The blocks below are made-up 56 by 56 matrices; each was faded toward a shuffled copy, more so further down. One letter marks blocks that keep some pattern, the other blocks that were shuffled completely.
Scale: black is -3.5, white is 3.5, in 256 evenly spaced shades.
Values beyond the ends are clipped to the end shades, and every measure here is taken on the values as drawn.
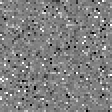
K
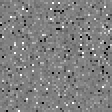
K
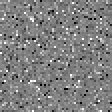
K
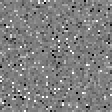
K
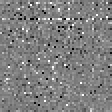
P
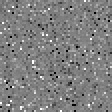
K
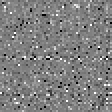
P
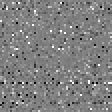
P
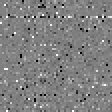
P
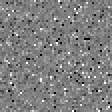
K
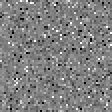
K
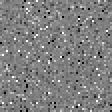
K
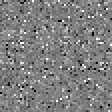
P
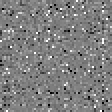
P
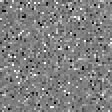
K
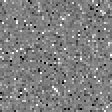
K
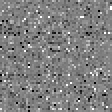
P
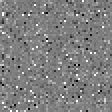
P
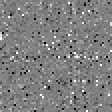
P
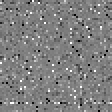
P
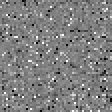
P
